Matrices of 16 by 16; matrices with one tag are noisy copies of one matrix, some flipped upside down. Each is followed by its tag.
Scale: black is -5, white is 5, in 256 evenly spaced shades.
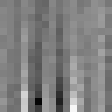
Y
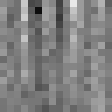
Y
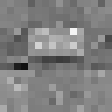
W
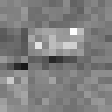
W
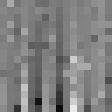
Y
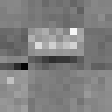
W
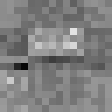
W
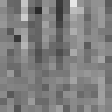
Y
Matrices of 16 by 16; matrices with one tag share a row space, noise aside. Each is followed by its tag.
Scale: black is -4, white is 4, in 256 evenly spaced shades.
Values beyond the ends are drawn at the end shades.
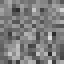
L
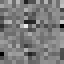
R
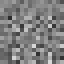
L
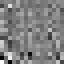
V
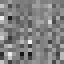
V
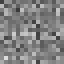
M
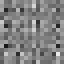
M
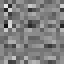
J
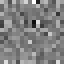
M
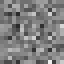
L
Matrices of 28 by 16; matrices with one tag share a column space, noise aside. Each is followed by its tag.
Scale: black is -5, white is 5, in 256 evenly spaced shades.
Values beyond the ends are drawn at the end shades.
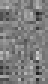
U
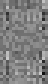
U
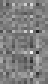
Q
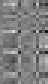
Q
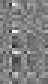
Q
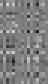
Q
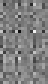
Q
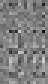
Q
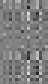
U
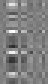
Q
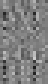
U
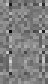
Q
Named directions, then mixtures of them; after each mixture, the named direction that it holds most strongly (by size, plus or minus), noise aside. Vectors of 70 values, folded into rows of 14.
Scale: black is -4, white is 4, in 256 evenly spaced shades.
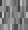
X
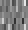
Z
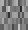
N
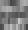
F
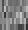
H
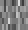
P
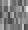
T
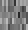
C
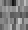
F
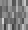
Z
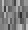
H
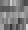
F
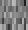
Z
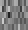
N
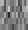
N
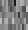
C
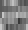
F
